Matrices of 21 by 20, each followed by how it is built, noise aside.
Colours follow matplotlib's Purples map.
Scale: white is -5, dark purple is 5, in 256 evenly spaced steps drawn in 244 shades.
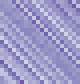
Toeplitz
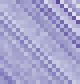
Toeplitz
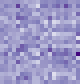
low rank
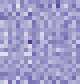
low rank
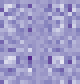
low rank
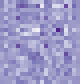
low rank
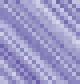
Toeplitz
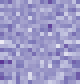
low rank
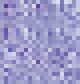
low rank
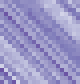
Toeplitz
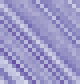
Toeplitz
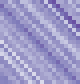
Toeplitz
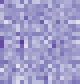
low rank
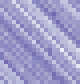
Toeplitz
